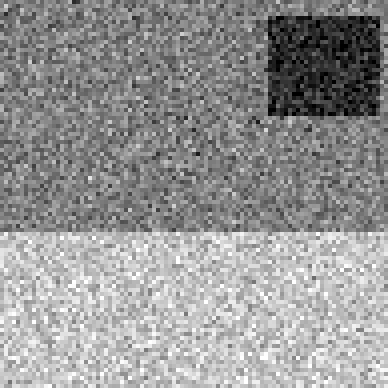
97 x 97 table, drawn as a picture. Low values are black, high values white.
Overall the values sit about 60% of the way up the scale. The top right is the ninth with the lowest average. A horizontal seam about 60% of the way down splits the table, and the bottom part is higher. In the top right lies a patch that is lower than the rest.
